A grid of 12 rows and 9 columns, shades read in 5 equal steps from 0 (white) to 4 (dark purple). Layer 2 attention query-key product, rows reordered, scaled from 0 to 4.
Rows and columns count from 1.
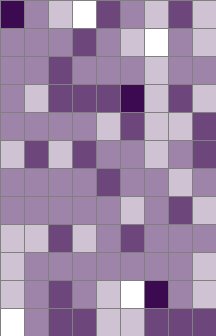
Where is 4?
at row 1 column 1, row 4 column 6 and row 11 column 7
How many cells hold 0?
4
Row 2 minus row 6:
1 -1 1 0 0 -1 -1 0 -2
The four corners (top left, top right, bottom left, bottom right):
4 1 0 3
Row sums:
17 15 18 21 17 18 18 17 17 16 16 19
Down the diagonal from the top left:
4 2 3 3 1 2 2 3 2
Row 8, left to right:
2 2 2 2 2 1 2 3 1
